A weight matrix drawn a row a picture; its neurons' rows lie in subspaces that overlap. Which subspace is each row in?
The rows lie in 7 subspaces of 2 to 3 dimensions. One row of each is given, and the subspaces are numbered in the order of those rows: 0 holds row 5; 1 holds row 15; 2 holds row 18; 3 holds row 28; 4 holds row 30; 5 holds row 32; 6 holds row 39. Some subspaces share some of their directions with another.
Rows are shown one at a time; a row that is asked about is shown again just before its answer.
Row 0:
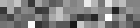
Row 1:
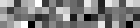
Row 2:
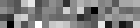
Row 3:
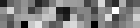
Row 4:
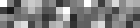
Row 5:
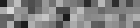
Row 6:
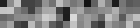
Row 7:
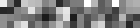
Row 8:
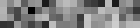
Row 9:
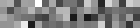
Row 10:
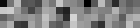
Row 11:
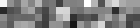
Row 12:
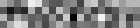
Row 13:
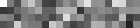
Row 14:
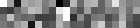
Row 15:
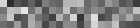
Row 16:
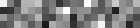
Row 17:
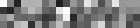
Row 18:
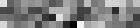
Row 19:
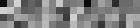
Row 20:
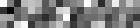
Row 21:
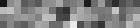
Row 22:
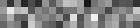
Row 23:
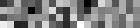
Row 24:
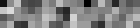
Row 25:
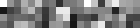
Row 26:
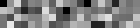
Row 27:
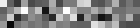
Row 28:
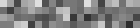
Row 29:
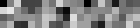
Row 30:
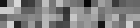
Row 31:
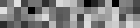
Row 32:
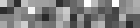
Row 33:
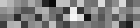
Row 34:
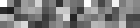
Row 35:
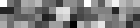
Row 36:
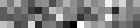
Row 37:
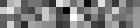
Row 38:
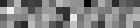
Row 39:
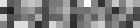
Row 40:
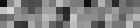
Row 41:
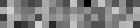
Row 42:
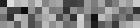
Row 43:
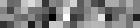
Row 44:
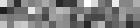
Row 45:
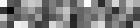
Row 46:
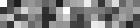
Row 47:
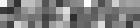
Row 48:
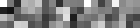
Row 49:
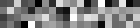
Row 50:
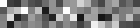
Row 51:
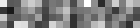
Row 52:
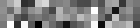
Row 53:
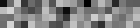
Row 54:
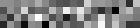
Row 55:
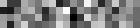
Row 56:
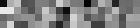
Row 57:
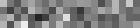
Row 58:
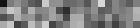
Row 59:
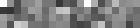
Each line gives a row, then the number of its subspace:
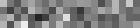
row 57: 0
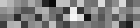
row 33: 3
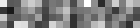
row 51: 6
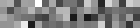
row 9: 3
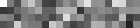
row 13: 3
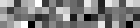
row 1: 3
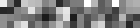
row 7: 5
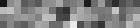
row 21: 2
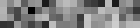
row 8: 5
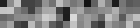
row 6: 5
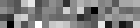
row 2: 4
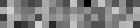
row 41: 6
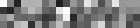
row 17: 6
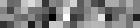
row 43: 5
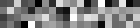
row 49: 3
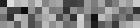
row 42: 1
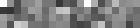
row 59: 5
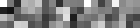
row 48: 4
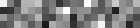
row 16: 0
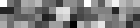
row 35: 2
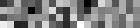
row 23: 2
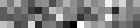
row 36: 2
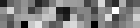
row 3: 4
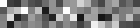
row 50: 1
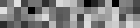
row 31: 5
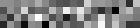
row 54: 0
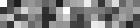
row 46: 1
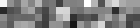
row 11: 2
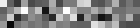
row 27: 1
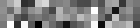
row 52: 4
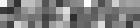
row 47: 4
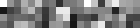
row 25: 2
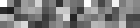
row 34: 4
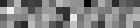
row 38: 1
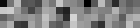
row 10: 2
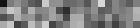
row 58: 5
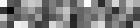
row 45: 6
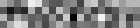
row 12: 1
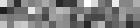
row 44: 5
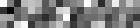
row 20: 0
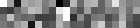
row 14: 6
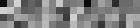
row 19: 4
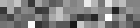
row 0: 2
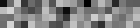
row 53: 1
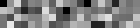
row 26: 1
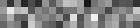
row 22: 1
